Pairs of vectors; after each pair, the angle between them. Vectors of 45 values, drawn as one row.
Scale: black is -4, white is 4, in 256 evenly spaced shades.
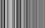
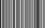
orthogonal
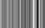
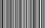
partly opposed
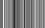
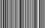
partly opposed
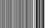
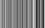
nearly parallel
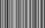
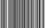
nearly opposite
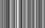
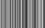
partly opposed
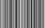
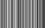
partly opposed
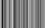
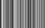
nearly opposite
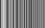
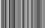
partly opposed
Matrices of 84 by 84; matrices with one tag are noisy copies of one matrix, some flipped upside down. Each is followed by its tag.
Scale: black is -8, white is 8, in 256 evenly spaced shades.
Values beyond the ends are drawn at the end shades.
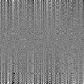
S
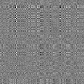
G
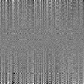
S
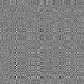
G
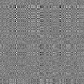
G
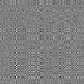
G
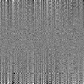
S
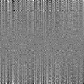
S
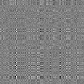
G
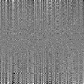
S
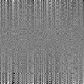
S
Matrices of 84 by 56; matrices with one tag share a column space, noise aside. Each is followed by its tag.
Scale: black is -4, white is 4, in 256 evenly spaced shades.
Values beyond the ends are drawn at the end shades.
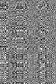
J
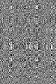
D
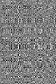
D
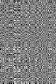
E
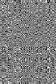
E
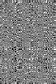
E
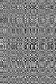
D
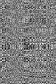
D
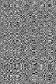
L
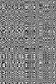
J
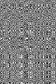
J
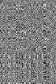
J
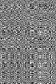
J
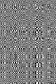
J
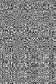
J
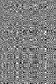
J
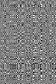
L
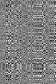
L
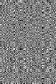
E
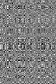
D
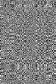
L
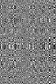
D
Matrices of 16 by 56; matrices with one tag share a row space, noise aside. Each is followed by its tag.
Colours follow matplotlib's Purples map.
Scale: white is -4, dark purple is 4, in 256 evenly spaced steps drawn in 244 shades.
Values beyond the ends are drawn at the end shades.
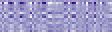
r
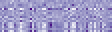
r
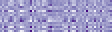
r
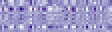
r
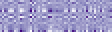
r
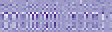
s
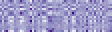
r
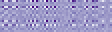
s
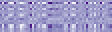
r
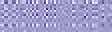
s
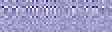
s
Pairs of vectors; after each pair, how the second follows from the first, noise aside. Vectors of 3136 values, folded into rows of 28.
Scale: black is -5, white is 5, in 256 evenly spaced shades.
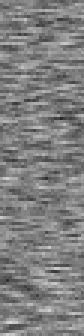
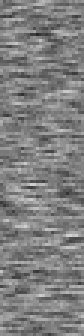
wrapped around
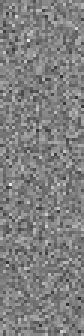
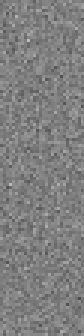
shrunk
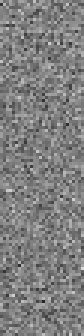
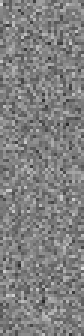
sign-scrambled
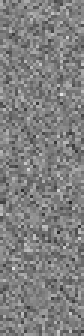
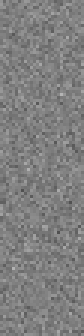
shrunk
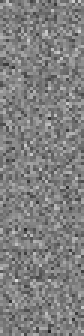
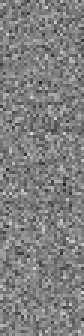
wrapped around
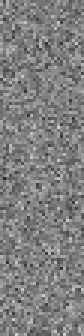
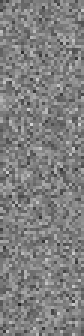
wrapped around
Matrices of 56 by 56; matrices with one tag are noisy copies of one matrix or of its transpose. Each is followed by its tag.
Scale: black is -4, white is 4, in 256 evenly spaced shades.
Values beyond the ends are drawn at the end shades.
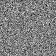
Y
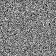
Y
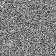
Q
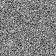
Q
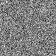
Q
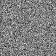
Y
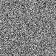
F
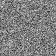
Q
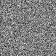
Y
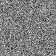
Q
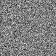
Y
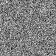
Q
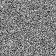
Q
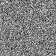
Q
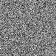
F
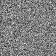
Y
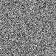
F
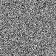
F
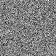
F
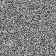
Q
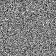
Y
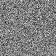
F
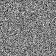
Y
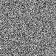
F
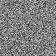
F
